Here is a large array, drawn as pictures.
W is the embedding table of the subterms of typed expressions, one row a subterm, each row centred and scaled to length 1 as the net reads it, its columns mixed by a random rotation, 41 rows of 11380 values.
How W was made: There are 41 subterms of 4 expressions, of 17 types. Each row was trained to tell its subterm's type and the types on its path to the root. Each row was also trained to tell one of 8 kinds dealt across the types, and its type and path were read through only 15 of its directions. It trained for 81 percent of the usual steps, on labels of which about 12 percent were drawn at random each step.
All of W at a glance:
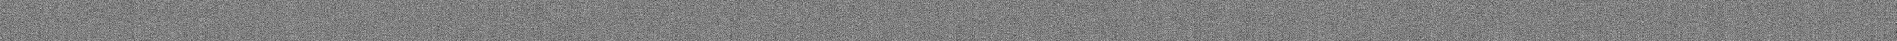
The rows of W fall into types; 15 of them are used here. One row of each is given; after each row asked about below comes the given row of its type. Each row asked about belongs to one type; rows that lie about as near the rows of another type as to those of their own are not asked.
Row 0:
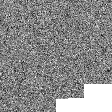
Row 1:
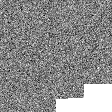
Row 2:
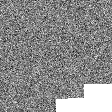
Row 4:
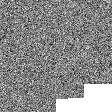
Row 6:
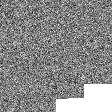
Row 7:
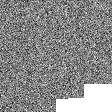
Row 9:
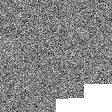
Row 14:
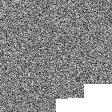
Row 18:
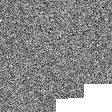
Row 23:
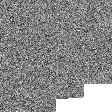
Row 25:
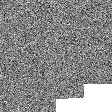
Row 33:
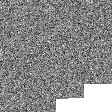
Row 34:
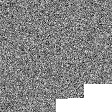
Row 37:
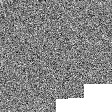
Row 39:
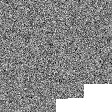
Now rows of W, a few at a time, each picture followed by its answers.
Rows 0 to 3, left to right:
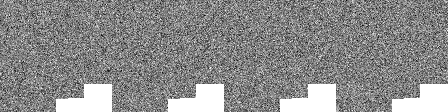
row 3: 14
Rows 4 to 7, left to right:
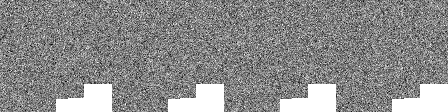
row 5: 7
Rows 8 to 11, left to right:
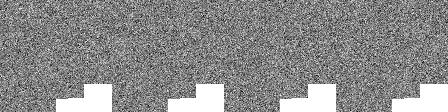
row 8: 7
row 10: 2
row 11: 14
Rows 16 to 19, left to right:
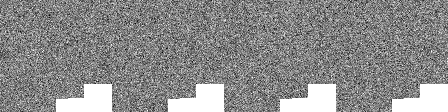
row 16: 25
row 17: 2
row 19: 23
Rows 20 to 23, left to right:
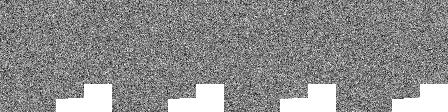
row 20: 18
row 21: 34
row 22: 0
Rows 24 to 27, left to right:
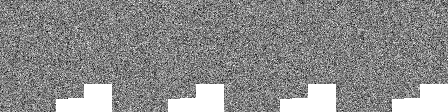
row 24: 37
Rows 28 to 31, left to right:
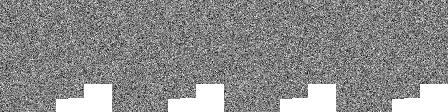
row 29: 25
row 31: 7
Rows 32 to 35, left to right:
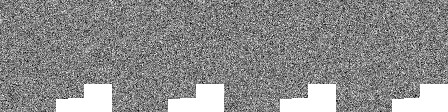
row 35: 18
